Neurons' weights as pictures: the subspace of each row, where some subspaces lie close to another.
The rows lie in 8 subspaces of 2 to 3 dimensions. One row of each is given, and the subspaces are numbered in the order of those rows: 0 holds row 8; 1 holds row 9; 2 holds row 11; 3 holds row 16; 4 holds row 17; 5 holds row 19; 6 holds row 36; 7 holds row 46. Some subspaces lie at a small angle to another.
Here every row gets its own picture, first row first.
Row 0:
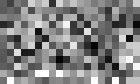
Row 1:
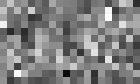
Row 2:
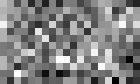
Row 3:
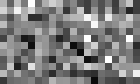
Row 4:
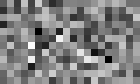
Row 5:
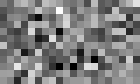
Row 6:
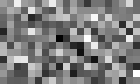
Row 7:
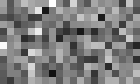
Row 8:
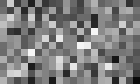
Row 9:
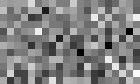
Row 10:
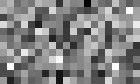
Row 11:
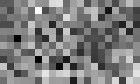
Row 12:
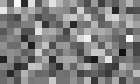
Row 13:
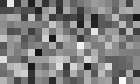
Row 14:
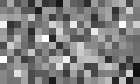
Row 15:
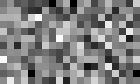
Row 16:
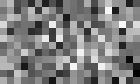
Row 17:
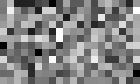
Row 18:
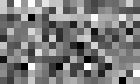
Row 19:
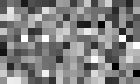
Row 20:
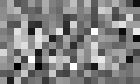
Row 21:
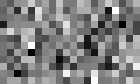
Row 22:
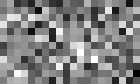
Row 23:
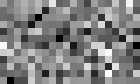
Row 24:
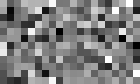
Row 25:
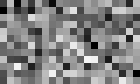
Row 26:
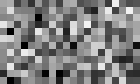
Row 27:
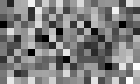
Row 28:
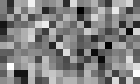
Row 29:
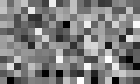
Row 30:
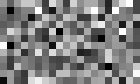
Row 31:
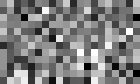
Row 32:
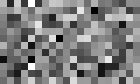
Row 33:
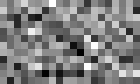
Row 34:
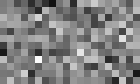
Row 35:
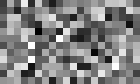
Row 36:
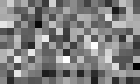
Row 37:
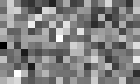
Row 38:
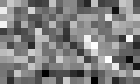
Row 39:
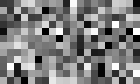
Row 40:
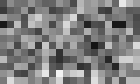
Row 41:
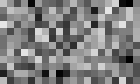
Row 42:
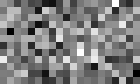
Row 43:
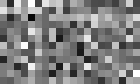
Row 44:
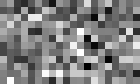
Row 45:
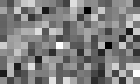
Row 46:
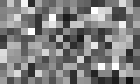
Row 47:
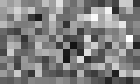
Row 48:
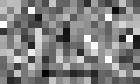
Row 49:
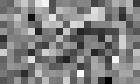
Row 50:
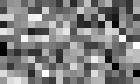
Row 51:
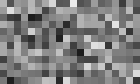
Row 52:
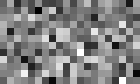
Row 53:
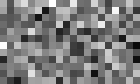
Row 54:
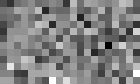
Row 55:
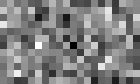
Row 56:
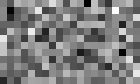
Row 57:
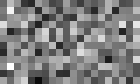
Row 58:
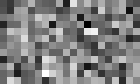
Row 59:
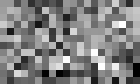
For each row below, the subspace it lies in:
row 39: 1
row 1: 0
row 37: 4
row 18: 0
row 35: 7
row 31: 1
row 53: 4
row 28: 1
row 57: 5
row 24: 5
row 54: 1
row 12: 7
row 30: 5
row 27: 6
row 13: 0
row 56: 5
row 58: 1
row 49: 7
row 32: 7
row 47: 7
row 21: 0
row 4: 7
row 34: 2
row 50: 5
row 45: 1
